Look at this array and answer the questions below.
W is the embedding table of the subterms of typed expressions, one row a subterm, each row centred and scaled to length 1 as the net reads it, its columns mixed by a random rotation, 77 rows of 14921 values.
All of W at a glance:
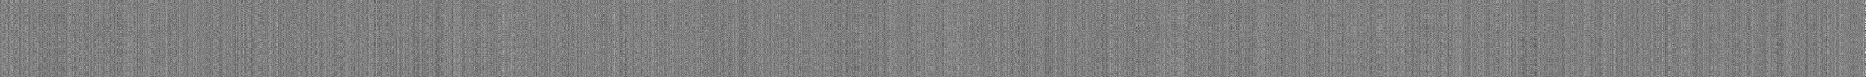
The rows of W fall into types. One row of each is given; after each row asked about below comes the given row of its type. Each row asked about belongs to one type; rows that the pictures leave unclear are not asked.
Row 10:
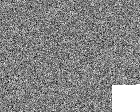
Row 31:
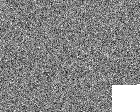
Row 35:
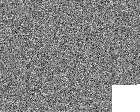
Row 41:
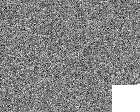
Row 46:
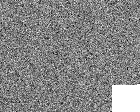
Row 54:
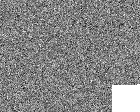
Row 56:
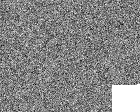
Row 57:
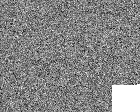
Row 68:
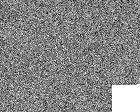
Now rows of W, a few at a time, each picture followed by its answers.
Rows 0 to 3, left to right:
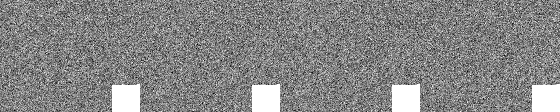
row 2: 56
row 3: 10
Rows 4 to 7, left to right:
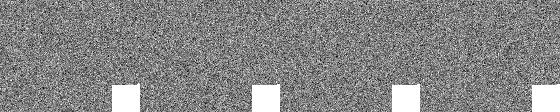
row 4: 41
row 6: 56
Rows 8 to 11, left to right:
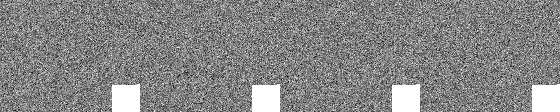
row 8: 56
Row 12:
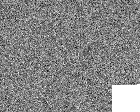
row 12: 68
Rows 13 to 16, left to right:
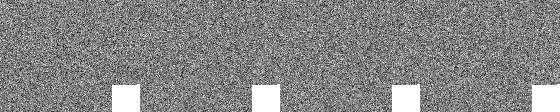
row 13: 31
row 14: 54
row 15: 54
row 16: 41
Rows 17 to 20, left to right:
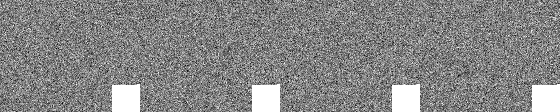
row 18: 68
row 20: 31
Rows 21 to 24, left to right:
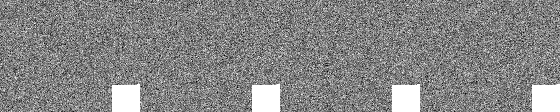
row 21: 41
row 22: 10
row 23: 54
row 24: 10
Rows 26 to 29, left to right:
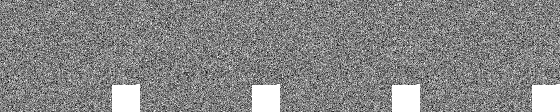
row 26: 10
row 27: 31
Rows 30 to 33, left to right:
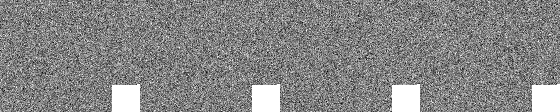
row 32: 46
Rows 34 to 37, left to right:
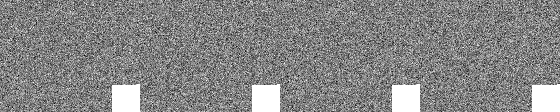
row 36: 10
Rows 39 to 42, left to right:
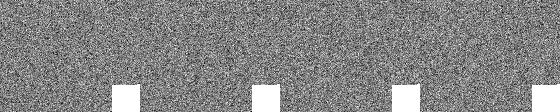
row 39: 46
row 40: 46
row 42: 56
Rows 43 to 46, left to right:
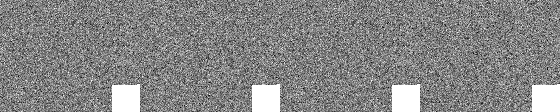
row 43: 54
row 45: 54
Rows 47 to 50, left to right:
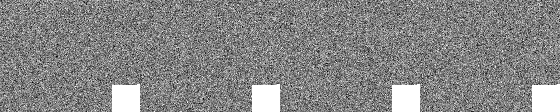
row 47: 56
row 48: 31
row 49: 57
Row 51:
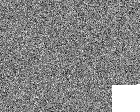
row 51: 31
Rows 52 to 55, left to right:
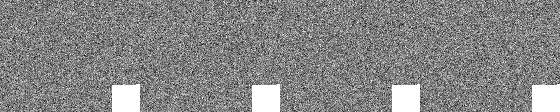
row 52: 10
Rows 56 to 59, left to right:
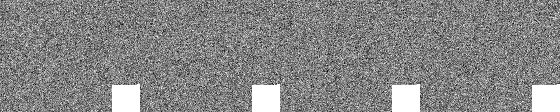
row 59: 35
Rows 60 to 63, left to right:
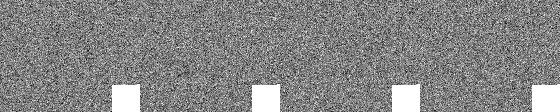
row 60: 46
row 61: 31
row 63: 54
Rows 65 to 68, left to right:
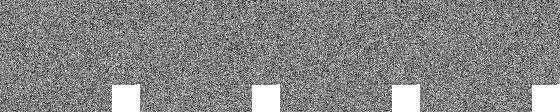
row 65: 56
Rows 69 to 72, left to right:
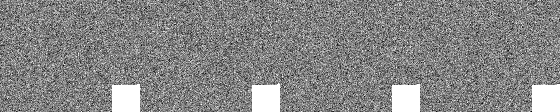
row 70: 41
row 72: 46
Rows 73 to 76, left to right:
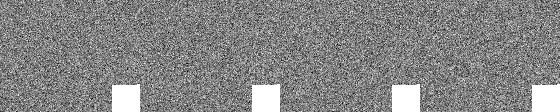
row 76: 41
